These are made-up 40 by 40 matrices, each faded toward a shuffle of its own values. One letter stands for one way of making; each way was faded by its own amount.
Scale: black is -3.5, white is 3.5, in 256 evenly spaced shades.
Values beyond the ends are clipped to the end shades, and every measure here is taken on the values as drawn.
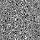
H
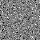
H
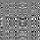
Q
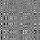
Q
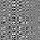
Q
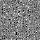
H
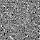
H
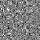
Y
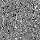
H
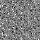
H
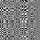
Q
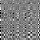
Q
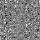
H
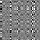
Q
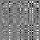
Q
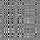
Q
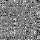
Y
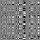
Q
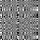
Q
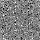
H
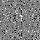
Y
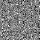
H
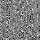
H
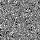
H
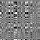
Q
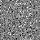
H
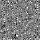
H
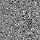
H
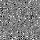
Y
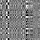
Q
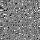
Y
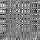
Q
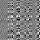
Q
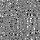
Y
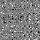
Y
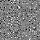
Y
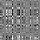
Q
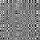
Q
